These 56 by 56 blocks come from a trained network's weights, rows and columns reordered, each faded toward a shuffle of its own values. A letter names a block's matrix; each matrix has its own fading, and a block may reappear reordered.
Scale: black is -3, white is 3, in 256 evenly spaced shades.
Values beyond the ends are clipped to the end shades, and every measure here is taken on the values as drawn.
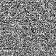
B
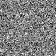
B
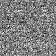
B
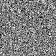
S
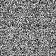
B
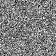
S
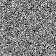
S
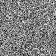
S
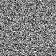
B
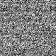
B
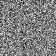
S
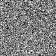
S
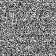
B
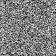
S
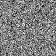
S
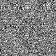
B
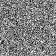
S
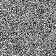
S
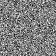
S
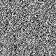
S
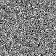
S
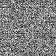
B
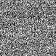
B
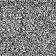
B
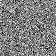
S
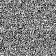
B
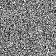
S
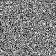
B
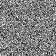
B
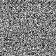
B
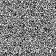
B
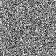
S
